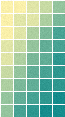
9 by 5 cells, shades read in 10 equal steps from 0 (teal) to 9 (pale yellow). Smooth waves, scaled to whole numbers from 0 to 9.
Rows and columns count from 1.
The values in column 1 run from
5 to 9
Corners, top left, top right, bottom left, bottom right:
9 5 5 0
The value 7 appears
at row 1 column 4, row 4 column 2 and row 6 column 1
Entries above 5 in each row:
4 4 3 2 2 1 1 0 0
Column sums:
66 52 40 27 16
